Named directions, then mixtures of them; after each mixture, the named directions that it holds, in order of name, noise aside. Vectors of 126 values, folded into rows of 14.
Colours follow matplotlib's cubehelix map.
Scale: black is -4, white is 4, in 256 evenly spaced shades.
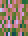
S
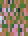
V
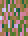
S, V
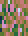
V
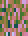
S, V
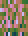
S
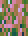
S, V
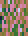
V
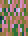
V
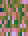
S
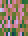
S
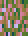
S, V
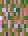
S, V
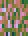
S, V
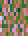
V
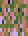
S, V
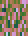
S, V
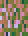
S, V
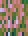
S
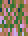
S, V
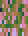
S, V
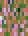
V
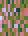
S, V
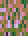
S, V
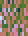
V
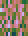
S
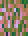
S, V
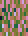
S, V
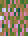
S, V
